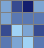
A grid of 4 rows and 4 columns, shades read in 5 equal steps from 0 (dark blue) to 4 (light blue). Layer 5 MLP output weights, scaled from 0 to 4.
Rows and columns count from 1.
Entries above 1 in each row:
2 4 2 4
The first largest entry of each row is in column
1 1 2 3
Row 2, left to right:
3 2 2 2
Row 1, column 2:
1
